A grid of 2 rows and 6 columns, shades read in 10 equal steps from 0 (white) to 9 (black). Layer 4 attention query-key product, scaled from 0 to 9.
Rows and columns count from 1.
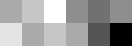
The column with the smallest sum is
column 3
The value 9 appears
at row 2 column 6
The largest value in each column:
3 3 2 4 6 9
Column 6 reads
4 9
